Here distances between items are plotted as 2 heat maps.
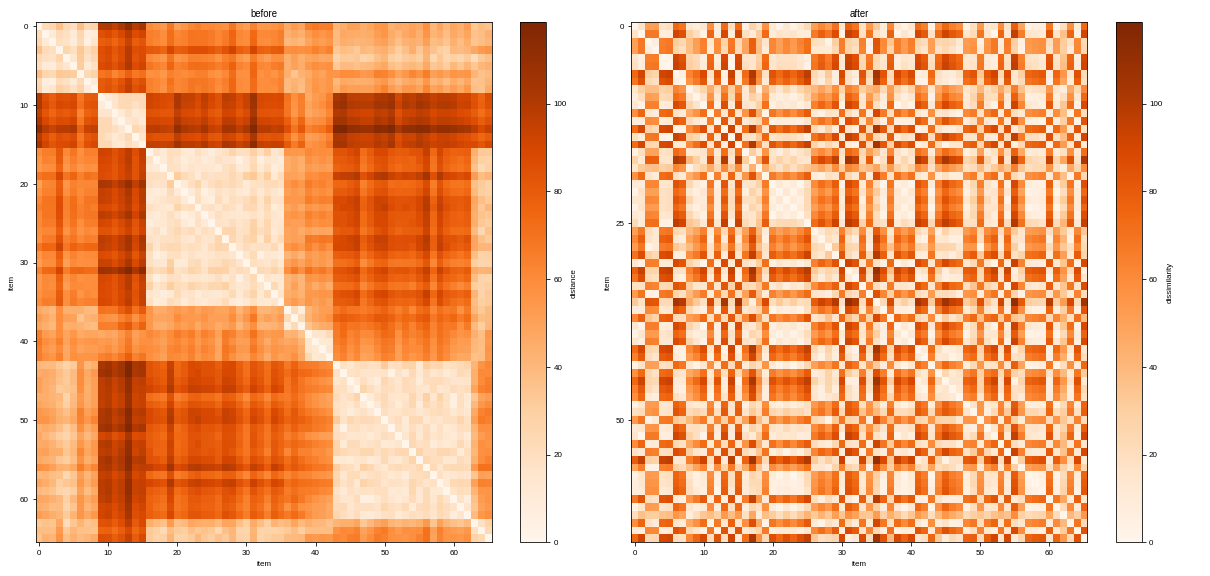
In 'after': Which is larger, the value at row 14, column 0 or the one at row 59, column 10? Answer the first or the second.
the first
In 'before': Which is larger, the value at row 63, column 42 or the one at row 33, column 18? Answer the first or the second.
the first
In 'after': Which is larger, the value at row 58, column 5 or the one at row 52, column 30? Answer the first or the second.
the first
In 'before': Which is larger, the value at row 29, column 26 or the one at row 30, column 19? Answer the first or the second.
the second
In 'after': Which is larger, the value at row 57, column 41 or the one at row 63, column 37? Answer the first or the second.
the first
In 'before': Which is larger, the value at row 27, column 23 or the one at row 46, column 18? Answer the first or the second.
the second
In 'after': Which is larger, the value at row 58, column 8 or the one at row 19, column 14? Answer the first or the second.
the second
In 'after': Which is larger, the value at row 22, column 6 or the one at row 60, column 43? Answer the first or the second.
the first
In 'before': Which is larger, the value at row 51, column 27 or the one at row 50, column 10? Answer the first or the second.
the second
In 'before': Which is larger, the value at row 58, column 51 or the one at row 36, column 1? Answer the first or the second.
the second
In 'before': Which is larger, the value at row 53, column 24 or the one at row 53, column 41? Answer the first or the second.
the first
